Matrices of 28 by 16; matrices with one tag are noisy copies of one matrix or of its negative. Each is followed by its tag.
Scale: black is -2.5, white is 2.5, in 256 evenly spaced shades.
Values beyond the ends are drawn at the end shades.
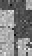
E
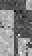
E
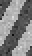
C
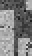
E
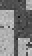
E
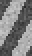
C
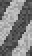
C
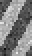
C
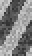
C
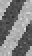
C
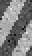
C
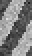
C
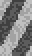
C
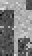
E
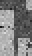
E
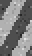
C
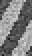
C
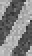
C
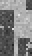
E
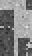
E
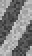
C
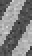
C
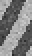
C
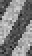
C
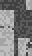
E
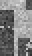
E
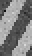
C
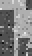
E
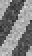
C
